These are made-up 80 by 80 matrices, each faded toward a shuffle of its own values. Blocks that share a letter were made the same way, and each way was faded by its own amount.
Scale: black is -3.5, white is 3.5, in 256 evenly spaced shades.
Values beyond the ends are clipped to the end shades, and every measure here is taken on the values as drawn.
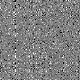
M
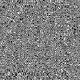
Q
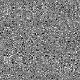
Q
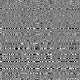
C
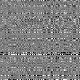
C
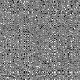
M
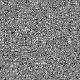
Q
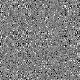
M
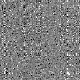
M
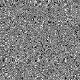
Q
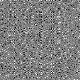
M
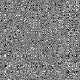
M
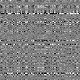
C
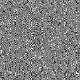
M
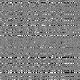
C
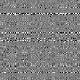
C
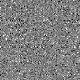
Q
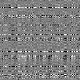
C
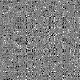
M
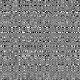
C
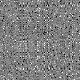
M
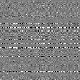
C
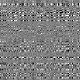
C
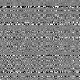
C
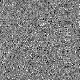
Q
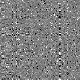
M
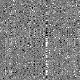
M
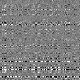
C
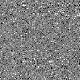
Q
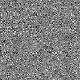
Q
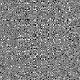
M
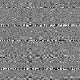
C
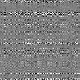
C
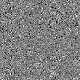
Q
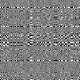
C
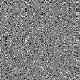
M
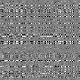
C
